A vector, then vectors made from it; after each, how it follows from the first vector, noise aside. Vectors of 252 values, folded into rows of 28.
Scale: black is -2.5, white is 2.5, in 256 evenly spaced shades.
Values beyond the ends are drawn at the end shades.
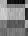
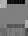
partly zeroed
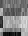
reversed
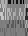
partly zeroed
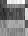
negated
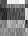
negated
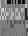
partly zeroed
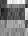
negated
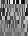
sign-scrambled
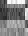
negated
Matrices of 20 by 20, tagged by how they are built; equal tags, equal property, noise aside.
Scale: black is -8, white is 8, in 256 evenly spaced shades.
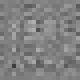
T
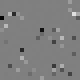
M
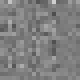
T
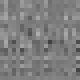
T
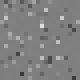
M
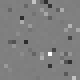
M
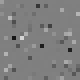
M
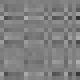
T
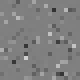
M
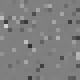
M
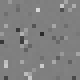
M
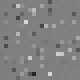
M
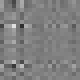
T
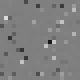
M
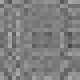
T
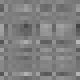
T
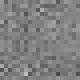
T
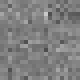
T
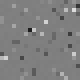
M
